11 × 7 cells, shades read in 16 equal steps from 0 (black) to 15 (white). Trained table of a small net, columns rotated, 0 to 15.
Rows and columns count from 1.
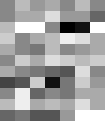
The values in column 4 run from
1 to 13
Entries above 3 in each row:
7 7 5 7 7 7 7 6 7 7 7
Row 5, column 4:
11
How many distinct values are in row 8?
6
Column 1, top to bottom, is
8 8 11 12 10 8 10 4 8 11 6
